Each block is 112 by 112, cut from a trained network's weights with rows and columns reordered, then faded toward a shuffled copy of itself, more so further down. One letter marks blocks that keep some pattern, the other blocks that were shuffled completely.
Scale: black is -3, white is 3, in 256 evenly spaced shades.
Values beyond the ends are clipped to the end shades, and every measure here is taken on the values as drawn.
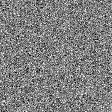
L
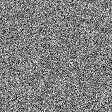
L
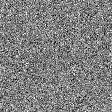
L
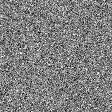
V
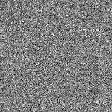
L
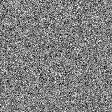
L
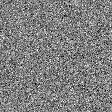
V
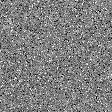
V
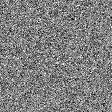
V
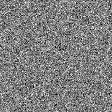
L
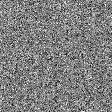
L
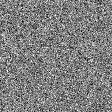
V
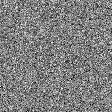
L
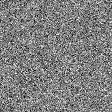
L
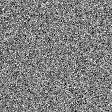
V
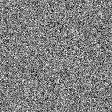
L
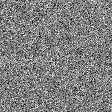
V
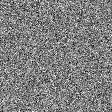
V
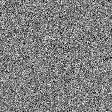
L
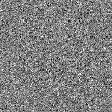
L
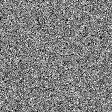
V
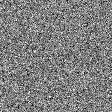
V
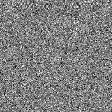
L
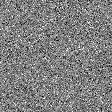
V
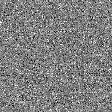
L
